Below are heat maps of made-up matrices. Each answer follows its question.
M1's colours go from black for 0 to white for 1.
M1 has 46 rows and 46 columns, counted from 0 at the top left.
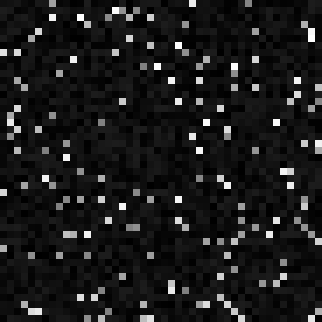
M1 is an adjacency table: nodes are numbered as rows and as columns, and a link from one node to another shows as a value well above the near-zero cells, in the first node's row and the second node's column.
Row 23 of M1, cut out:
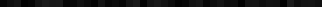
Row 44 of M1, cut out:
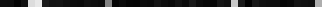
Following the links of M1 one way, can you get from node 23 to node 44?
no
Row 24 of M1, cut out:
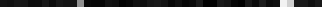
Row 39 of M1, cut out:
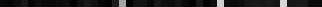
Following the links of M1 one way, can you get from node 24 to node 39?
yes
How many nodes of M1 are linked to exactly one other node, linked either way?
5
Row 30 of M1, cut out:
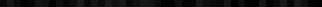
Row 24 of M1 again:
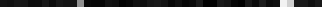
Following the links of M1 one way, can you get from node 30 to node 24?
no
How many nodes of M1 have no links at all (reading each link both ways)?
2
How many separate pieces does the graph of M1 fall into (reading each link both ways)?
3
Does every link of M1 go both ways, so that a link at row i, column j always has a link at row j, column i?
yes
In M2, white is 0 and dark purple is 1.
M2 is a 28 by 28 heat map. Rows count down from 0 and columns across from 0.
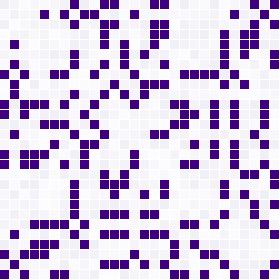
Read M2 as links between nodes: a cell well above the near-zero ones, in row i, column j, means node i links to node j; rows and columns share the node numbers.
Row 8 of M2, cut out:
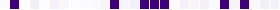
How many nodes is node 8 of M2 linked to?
7
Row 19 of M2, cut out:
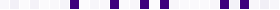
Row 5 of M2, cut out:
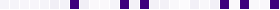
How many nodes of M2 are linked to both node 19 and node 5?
4
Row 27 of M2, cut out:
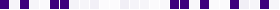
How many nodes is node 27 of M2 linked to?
9
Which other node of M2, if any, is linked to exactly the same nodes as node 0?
node 2
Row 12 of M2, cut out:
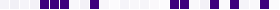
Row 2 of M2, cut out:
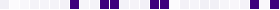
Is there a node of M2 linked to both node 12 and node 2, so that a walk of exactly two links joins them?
no
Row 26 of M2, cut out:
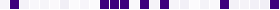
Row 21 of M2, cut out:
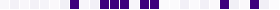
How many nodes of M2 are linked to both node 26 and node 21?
5
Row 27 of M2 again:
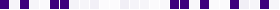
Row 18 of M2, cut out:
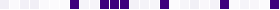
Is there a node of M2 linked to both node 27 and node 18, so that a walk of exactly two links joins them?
no
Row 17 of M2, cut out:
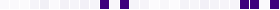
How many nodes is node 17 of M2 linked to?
5
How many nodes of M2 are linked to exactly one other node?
0
